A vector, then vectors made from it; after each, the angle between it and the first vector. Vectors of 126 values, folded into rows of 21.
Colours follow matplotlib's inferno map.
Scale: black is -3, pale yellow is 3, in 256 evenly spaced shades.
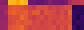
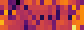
partly opposed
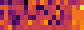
partly opposed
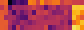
nearly opposite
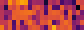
partly aligned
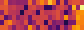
partly opposed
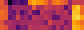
nearly opposite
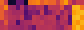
nearly opposite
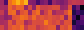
nearly parallel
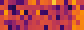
partly opposed
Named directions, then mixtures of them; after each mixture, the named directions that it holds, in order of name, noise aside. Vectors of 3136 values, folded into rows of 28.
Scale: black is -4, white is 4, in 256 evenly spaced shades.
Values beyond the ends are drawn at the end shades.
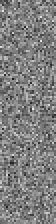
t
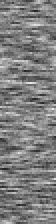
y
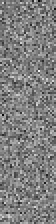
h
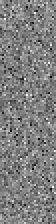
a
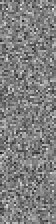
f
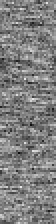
a, y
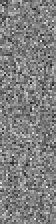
t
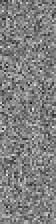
h, t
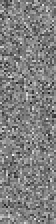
a, h, t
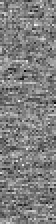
a, f, y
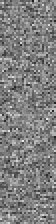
a, h, y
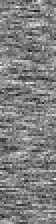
h, y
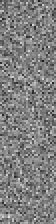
h, t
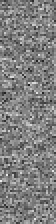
h, t, y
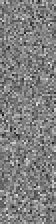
a, h, t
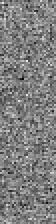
a, f, y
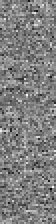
a, y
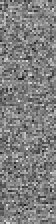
a, f, y
